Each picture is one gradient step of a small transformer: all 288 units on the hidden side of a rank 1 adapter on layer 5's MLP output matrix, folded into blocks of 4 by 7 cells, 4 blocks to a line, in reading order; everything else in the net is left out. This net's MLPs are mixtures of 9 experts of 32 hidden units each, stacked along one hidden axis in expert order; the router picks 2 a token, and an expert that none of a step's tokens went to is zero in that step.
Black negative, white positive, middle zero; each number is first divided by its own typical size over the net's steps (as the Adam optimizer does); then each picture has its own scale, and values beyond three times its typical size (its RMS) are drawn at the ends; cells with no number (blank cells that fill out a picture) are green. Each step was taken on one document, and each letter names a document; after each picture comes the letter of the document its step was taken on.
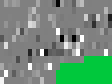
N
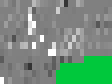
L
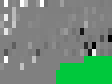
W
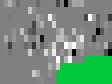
N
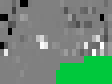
W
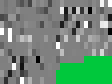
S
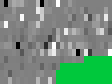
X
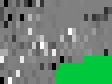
L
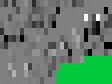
N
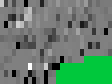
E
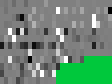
E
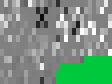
S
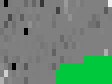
L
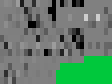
N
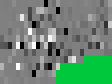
E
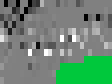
L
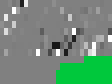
W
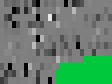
N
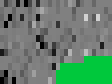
L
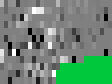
E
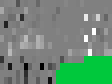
L
